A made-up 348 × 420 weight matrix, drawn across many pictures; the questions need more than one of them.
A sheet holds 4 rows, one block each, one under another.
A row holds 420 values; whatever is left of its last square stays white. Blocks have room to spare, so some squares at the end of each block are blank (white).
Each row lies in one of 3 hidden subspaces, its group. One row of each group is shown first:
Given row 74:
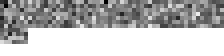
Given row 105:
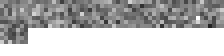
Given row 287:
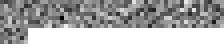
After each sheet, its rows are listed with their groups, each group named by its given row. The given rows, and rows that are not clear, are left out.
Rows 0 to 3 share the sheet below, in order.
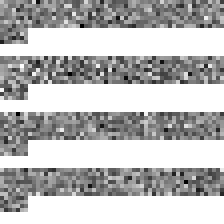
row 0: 74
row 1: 105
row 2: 287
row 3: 287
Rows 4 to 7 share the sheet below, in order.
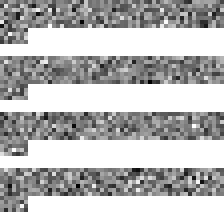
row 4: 105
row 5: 74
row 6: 74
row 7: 287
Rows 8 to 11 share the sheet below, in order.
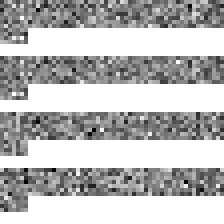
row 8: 74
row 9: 74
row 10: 105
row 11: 287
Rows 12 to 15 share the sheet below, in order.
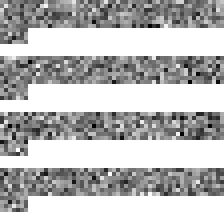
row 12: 74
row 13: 105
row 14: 287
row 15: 74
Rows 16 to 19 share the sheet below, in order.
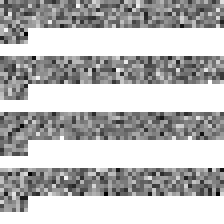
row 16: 287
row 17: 74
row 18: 105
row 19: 105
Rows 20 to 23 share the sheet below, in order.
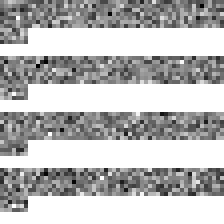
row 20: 105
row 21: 74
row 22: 287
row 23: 74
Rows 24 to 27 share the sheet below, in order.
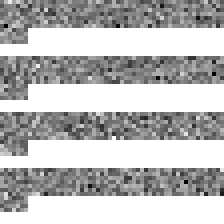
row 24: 105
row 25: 105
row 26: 105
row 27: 287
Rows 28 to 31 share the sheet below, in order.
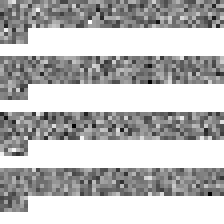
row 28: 105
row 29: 74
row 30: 74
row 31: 74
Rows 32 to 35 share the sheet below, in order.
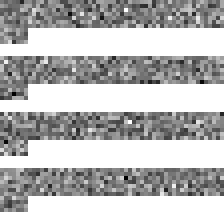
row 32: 105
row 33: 74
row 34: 287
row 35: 105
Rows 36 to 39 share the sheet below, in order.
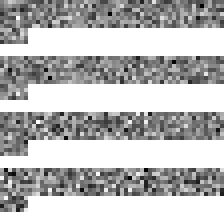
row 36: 105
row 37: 287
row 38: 287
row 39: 287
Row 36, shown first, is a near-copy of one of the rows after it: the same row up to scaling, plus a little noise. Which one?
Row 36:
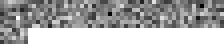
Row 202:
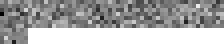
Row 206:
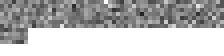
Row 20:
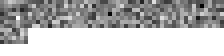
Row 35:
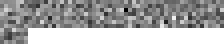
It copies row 20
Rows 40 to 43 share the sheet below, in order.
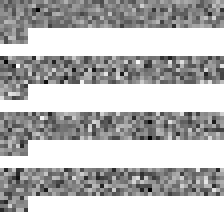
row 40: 105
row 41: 74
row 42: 74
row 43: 105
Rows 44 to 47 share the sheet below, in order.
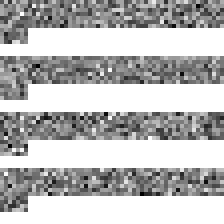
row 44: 105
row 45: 105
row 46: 74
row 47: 74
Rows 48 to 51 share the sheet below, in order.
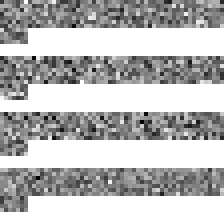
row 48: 287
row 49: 74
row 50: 287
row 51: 105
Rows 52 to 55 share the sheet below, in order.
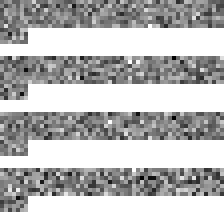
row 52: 74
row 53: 287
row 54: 287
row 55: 287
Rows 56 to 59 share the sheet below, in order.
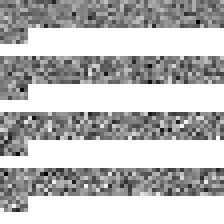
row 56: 287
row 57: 74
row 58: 105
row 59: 74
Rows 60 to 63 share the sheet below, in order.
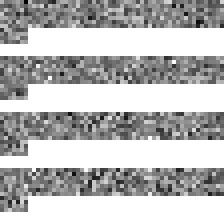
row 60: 287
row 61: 287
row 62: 74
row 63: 74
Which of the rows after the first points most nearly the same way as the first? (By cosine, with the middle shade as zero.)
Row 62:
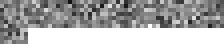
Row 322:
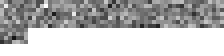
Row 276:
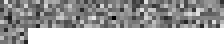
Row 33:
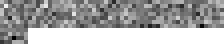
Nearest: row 276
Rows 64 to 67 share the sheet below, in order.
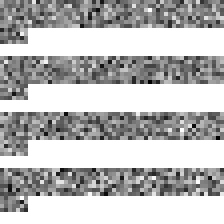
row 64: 74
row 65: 74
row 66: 105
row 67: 287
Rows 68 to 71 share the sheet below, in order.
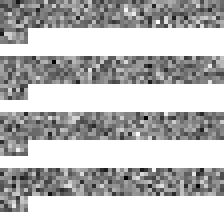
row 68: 105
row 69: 74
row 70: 287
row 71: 105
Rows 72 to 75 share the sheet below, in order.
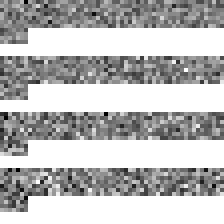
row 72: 287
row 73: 287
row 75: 105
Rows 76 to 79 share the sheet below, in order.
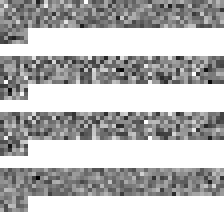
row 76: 74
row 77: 74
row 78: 74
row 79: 105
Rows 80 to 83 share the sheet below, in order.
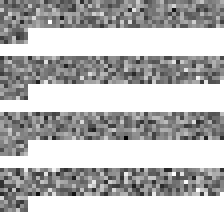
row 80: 287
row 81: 287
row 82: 287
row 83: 287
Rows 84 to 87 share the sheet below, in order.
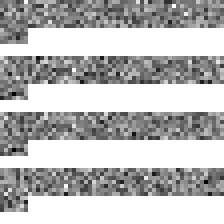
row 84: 287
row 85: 74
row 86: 74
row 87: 74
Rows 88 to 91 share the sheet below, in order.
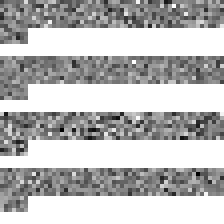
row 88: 287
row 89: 105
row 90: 287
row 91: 105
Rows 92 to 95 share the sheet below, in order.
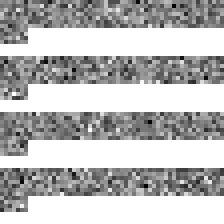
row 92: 287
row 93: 74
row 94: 74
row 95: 105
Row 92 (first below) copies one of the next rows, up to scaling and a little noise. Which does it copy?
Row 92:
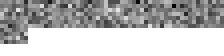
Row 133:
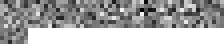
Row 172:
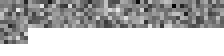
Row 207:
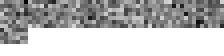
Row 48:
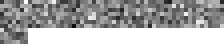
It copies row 172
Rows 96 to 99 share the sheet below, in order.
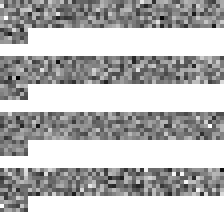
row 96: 105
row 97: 287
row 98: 105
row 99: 287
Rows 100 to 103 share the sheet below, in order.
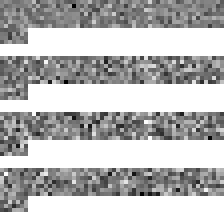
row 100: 74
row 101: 287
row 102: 74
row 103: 74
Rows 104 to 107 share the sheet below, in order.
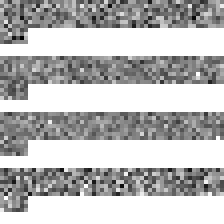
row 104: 74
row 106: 105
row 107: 74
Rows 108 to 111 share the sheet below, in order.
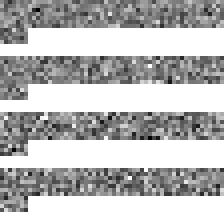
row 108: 105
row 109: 74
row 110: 74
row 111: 287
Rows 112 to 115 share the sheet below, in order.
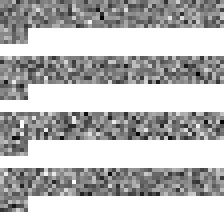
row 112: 105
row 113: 105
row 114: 105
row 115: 74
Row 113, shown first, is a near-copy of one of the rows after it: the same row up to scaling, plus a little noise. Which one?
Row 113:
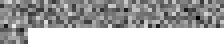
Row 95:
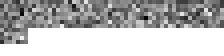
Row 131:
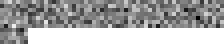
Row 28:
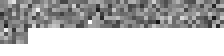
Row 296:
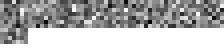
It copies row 131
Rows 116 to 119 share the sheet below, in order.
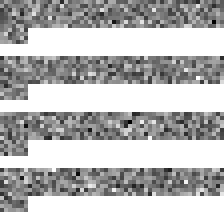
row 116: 105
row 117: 287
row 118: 287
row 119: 287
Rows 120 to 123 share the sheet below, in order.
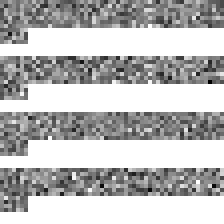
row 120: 74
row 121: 74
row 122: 105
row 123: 105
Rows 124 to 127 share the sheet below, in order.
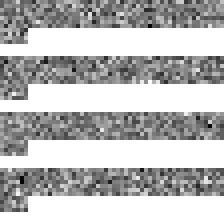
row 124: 74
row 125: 74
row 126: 105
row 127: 105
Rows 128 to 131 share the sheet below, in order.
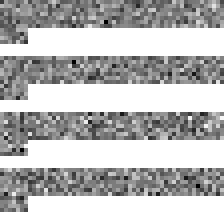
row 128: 287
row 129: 105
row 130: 74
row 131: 105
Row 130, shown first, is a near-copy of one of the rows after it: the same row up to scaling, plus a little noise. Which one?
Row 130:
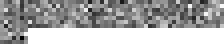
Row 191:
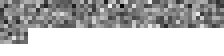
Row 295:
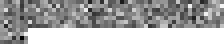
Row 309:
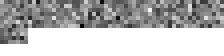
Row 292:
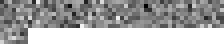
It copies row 295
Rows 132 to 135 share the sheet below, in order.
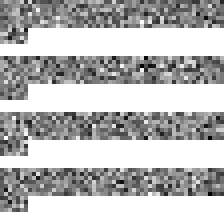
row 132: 105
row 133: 287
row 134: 74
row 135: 74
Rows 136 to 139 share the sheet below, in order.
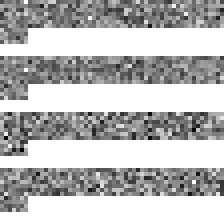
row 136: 287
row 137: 287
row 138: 74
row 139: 105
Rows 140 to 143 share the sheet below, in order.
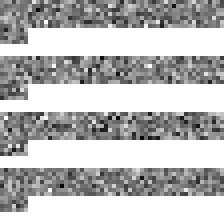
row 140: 105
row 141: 74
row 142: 74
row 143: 287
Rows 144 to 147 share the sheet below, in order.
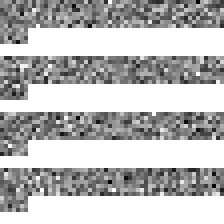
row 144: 105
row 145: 105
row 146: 105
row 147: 105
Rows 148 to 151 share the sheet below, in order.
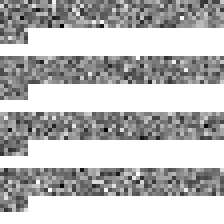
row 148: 105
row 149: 287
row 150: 74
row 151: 287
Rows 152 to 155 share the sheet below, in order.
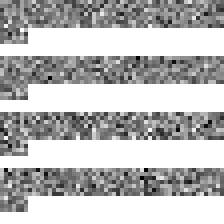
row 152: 74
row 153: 287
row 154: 74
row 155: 287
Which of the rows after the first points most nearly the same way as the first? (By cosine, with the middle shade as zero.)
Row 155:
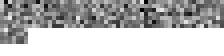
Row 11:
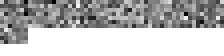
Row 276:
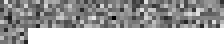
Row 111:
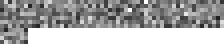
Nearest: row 11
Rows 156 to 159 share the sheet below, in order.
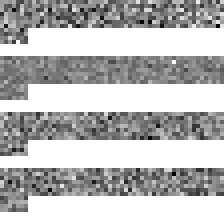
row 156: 105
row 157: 105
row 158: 74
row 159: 287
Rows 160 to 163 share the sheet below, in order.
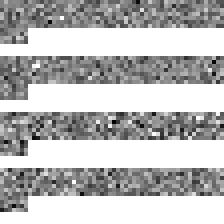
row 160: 287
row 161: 105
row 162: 105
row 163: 74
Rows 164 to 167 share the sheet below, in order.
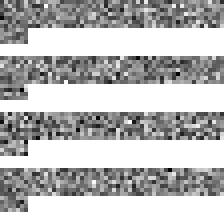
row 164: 287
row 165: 287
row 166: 287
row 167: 287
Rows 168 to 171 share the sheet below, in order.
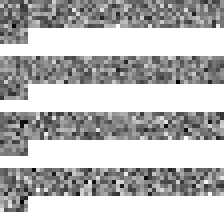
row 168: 105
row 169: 74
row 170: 105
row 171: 74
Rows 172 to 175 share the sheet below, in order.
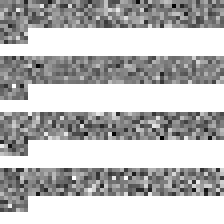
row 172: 287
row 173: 105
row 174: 105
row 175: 105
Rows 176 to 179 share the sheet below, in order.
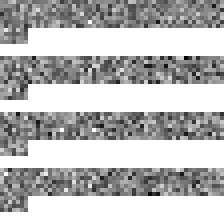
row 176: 105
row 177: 74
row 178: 287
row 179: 74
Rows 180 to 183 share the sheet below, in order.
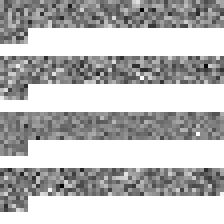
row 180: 287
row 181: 105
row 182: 105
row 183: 287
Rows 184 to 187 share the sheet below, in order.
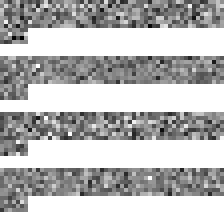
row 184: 74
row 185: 105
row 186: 287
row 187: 74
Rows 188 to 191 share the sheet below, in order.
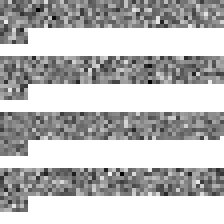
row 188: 105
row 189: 74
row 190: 287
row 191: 74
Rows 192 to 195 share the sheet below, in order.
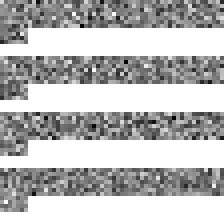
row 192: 74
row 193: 74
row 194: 287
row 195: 105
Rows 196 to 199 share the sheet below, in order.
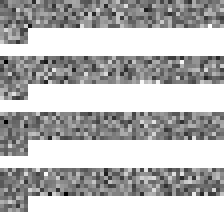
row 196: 74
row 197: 74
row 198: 287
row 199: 287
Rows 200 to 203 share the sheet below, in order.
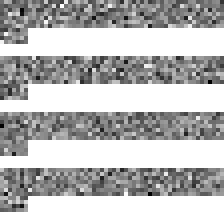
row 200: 105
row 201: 74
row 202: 105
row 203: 74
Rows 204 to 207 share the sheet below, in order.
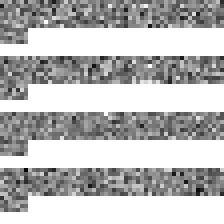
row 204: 105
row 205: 74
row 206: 105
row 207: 287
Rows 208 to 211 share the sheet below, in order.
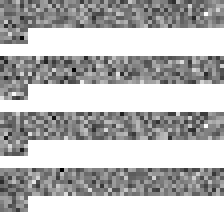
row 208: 74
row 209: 74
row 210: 74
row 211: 105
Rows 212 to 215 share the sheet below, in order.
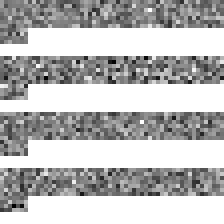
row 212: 74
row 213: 105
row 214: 287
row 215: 74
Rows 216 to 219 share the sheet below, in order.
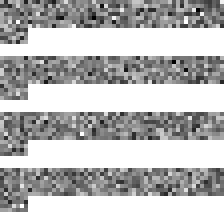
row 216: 287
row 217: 287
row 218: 74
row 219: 74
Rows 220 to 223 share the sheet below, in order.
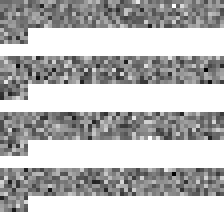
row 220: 287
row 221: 74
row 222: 74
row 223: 287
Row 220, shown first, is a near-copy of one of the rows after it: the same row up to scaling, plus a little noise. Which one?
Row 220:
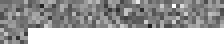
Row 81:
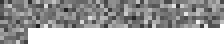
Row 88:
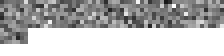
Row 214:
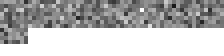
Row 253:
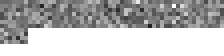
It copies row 253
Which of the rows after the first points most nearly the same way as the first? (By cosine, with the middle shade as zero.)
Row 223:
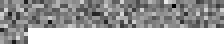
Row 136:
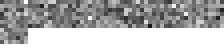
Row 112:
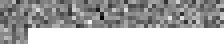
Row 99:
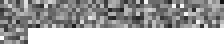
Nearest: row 112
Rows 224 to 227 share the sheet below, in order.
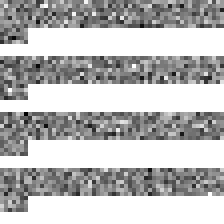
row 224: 74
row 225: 105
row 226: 287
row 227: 74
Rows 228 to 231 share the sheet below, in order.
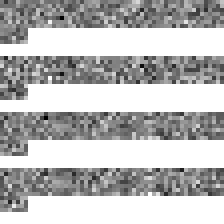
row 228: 287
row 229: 287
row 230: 74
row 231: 74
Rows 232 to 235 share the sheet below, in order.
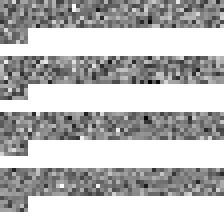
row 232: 105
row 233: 74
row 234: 74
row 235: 105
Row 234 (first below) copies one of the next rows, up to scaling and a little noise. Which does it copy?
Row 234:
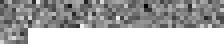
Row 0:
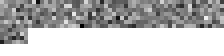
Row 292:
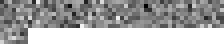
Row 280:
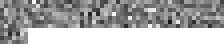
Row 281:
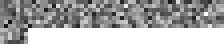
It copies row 292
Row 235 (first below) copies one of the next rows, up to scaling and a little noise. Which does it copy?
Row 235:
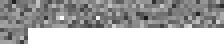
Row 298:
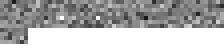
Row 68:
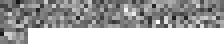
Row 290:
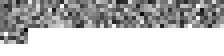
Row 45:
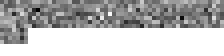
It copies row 298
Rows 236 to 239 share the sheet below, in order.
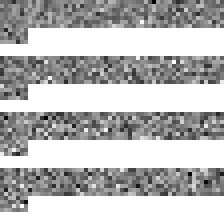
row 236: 105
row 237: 287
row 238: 74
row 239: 74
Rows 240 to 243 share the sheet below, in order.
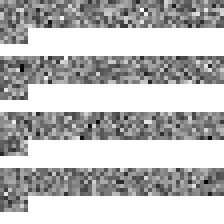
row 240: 287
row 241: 105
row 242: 74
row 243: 74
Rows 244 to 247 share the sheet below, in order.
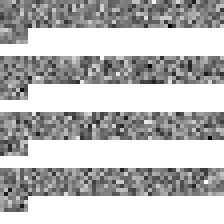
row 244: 105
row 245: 74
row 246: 74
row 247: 74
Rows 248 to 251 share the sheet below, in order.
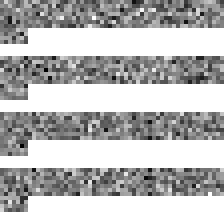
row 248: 287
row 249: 287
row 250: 74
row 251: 74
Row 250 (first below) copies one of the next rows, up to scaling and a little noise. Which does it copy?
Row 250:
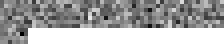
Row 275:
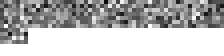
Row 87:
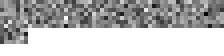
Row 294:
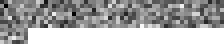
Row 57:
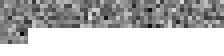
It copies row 57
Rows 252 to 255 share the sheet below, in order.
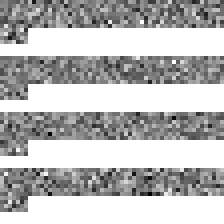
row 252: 105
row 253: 287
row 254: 287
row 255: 74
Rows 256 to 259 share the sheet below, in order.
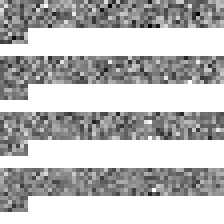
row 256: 74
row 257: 105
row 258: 74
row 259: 74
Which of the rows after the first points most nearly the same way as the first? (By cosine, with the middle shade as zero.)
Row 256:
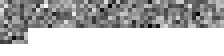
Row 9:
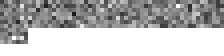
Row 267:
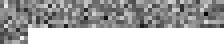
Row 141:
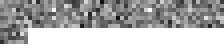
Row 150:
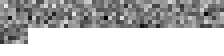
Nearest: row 150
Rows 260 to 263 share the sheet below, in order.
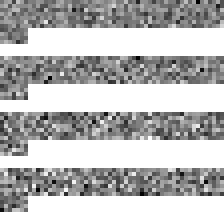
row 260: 105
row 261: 287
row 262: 74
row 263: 74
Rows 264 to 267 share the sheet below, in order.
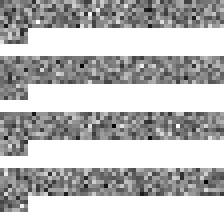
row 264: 74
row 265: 287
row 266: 74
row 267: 74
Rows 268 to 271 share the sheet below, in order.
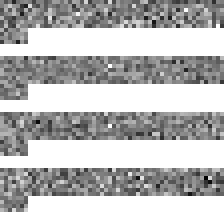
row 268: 105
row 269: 287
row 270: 105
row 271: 105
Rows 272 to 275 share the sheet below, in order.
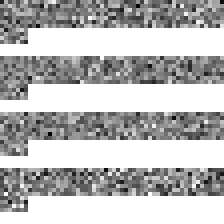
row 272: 287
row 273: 74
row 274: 287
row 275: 74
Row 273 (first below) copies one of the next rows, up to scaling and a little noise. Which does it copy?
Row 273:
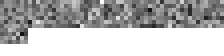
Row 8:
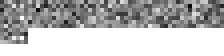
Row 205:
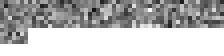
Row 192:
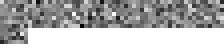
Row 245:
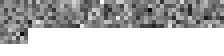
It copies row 245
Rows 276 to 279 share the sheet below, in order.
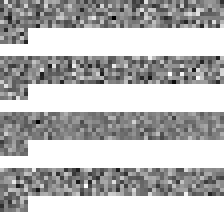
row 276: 287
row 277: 105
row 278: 105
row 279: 74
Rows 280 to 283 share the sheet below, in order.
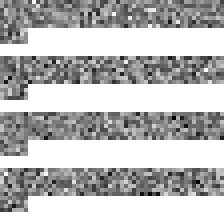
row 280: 74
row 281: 74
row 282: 287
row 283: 74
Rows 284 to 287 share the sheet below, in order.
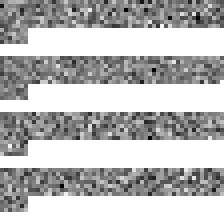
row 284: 105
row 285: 287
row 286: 74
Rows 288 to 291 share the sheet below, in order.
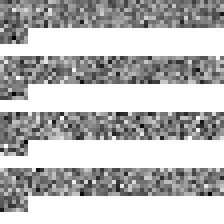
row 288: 105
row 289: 74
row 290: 105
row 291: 74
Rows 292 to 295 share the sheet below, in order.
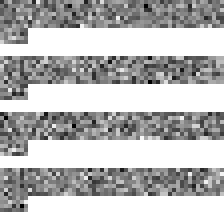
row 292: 74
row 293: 74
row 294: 74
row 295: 74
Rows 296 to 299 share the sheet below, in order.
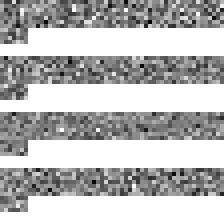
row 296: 105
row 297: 287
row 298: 105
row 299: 287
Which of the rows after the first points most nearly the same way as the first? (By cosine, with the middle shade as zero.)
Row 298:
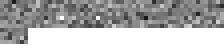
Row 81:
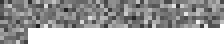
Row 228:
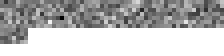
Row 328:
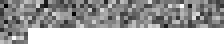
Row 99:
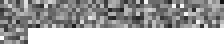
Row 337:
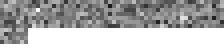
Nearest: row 328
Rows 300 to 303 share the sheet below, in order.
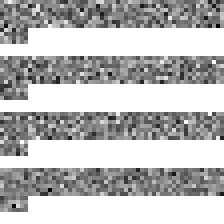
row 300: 105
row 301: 105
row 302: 105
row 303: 287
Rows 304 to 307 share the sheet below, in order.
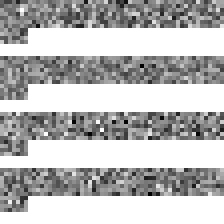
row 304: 105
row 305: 287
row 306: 105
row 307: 74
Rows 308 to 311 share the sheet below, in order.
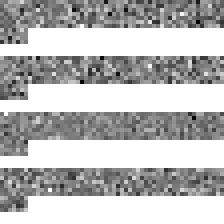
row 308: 105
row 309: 74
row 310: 105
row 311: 287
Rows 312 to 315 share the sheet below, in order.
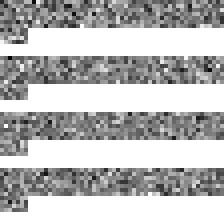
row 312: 74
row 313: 105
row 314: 105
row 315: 74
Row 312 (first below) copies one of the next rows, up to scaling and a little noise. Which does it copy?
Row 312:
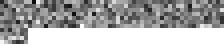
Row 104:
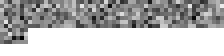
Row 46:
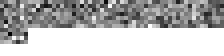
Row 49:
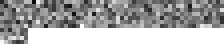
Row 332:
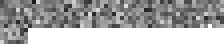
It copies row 49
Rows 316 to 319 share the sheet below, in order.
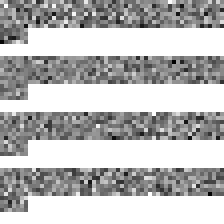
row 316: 74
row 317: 287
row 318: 105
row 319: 74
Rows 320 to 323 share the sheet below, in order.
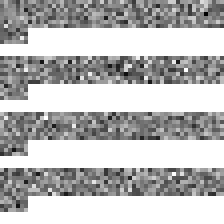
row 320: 74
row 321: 287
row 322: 74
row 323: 287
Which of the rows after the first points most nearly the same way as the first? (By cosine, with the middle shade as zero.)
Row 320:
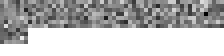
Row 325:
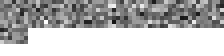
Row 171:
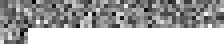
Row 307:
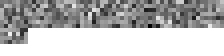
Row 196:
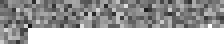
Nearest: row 325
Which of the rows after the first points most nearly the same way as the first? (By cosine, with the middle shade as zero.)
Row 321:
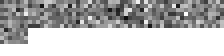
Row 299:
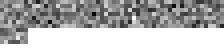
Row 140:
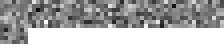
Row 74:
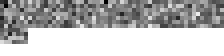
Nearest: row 140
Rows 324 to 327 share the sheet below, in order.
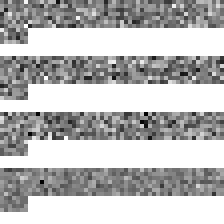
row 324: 287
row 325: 105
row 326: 287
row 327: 105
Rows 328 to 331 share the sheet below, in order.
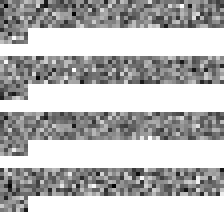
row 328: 74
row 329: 74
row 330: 74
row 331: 287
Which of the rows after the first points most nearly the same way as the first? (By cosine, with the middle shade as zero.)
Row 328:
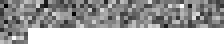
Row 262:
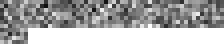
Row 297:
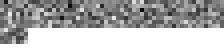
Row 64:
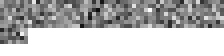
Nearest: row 262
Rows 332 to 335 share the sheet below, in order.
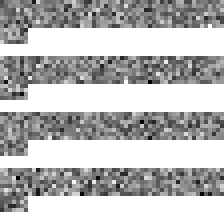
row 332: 74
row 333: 74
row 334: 287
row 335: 74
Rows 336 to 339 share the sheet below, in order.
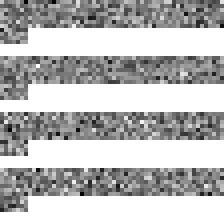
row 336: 287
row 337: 105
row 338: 287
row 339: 74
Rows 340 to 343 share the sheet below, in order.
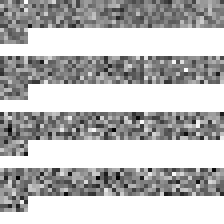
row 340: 287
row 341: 287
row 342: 287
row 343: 287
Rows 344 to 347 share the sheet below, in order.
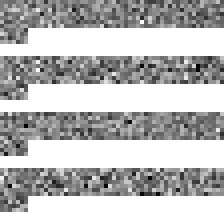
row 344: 105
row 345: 287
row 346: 287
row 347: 74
